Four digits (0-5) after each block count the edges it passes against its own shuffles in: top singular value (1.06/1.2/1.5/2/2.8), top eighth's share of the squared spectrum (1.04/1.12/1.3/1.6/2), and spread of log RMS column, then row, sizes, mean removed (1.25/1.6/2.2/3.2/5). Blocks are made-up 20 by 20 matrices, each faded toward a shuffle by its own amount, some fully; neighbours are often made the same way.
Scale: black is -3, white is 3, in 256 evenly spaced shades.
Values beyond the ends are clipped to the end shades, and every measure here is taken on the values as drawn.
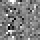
2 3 2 0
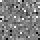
0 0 0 0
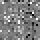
2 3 0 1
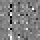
3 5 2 1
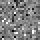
1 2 0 0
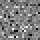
0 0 0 1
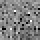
2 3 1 0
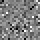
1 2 0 0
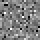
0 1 0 0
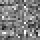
2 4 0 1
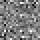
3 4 1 1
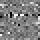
2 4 0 2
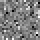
0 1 0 0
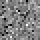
0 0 0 0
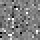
1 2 1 0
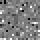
1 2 0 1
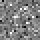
1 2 0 0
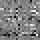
3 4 1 2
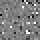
1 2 0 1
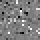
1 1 0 0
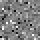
0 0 0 0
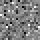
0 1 0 0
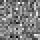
0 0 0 0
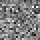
0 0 0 1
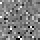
0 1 0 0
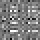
3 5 2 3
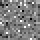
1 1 1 1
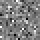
0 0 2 0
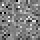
2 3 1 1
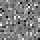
0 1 0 0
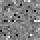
1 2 0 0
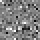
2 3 0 1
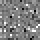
2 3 0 1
